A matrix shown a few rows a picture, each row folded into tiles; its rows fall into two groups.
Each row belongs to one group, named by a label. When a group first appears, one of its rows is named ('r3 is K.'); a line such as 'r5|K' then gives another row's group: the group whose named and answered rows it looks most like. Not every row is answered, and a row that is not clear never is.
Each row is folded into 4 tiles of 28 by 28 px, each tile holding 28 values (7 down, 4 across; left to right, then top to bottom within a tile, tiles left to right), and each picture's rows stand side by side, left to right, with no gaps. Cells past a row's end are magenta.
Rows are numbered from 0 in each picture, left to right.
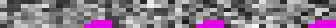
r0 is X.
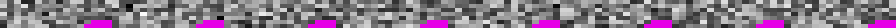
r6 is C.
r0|X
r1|X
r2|C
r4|X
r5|C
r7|X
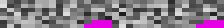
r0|X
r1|X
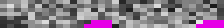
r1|X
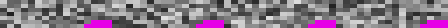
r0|X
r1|C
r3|X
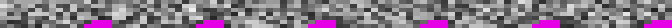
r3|C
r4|X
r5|C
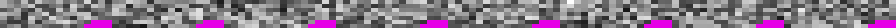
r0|C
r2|X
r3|C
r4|C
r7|X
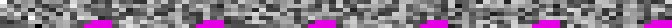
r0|C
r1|X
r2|C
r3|X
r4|X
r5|X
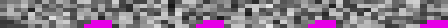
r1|X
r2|X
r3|X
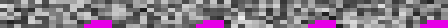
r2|X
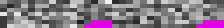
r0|X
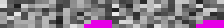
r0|X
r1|X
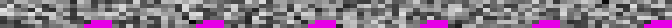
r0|C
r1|C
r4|C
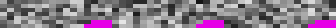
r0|X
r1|X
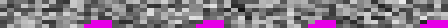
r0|X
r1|C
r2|X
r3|C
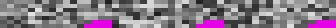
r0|C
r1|X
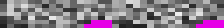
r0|C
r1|C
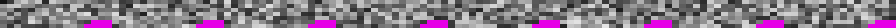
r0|C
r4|X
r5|X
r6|X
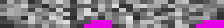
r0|C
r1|X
